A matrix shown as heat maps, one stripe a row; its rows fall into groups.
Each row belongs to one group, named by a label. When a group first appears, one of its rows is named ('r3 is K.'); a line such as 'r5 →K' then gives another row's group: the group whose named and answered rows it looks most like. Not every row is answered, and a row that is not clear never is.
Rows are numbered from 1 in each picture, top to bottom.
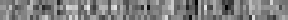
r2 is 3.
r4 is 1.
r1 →3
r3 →3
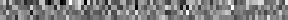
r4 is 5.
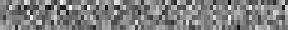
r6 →5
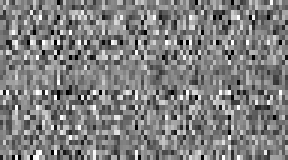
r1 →3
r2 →5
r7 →1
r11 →3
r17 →5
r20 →3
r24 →1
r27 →1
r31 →3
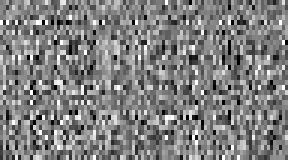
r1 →1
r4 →1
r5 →3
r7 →5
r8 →3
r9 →1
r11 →1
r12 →5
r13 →5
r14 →1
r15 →5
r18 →1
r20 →5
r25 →1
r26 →5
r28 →1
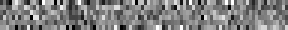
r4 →5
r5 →1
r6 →5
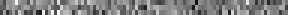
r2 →1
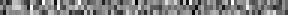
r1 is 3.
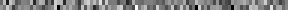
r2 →3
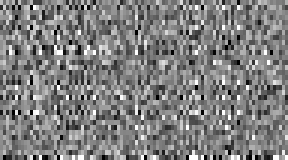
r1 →5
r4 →3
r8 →5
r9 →1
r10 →3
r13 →5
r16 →5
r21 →1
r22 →3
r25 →5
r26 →3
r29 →3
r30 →3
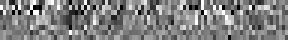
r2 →5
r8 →1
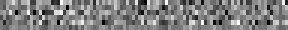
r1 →1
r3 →3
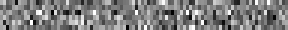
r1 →5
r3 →3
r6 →1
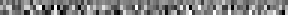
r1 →5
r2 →3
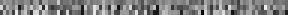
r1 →5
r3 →5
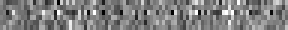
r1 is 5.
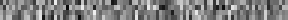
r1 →3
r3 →3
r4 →3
